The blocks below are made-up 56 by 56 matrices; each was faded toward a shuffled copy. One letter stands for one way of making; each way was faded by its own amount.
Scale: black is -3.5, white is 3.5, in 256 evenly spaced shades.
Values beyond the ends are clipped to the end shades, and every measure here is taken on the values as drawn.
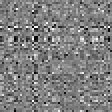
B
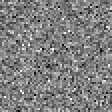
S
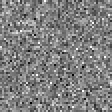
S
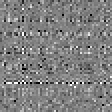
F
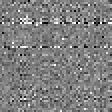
F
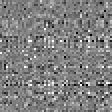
F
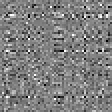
F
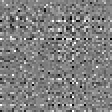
F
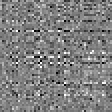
F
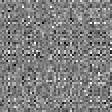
B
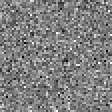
S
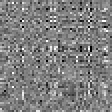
F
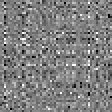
B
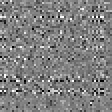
F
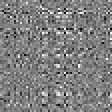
F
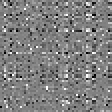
B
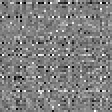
F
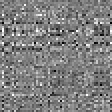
F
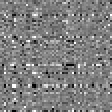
F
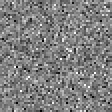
S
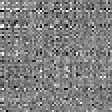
F
